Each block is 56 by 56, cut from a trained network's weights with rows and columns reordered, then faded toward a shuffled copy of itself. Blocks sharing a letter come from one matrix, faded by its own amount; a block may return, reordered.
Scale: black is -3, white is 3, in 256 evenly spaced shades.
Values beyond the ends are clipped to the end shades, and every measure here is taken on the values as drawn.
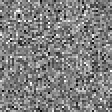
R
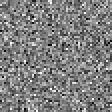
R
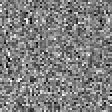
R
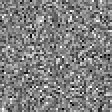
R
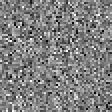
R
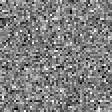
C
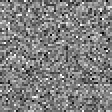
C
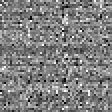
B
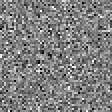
R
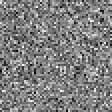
C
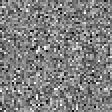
R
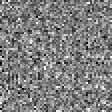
R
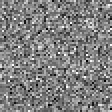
C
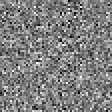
R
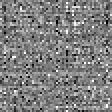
B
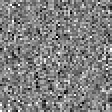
R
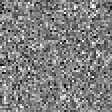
R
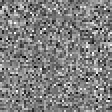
R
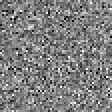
C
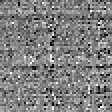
B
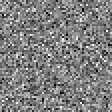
C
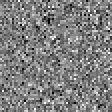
R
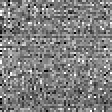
B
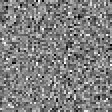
R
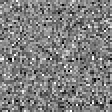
C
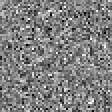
R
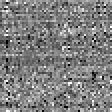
B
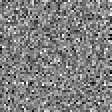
R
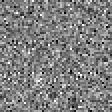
C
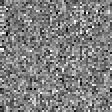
R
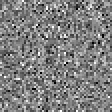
R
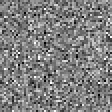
R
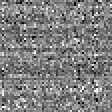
B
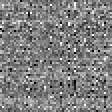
B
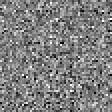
R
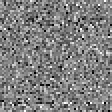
C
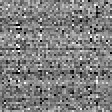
B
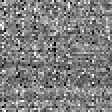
B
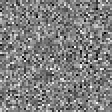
R
